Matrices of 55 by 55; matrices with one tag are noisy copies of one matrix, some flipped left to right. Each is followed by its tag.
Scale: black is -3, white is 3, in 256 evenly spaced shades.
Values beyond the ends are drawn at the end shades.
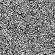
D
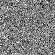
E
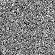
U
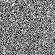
U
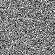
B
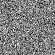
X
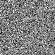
B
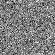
E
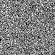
U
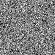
X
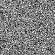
B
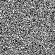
B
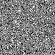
X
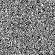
U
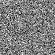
D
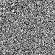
U
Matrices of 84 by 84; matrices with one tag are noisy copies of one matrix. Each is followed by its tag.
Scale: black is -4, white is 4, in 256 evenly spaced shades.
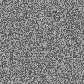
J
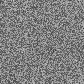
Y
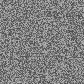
J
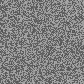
Y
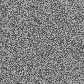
Y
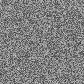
J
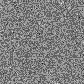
J
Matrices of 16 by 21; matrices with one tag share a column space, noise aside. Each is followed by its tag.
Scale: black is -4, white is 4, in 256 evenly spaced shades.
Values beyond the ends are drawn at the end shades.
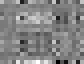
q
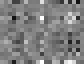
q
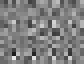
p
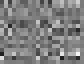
p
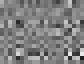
p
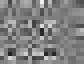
p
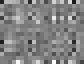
q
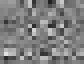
p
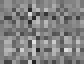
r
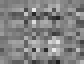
r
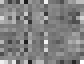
q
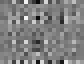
q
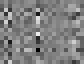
r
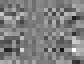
r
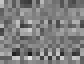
p
